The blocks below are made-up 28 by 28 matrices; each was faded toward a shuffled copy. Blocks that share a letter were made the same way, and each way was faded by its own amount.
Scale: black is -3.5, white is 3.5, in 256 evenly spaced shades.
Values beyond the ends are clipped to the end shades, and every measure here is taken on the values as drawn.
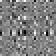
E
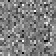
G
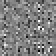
G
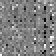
G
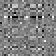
E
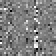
G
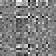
E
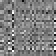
E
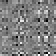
E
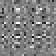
E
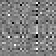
E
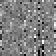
G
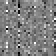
G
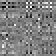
E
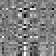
E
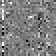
G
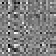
E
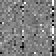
G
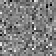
G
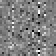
G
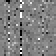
G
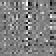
E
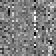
G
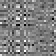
E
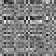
E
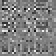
E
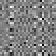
E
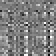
E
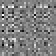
E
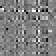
E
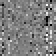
G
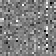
G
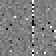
G
